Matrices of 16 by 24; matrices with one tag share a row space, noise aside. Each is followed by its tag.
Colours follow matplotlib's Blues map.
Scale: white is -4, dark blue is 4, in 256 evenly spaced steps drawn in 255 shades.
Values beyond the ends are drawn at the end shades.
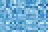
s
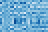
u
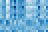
s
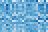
s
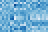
u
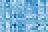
s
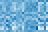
s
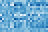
u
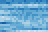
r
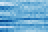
r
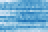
r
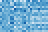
u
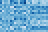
u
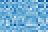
s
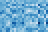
s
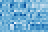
u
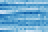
r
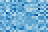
s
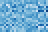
s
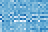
u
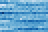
r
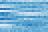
r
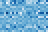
s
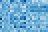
u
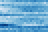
r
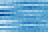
r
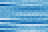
r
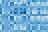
u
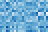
s
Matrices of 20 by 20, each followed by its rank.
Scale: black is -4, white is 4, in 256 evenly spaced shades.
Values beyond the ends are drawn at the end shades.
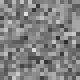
full rank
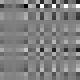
one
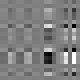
one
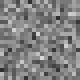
full rank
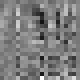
three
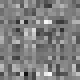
three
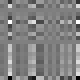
one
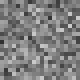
full rank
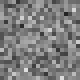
full rank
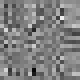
three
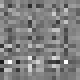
three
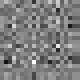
three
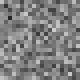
full rank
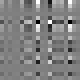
one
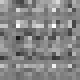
three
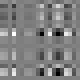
one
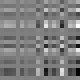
one
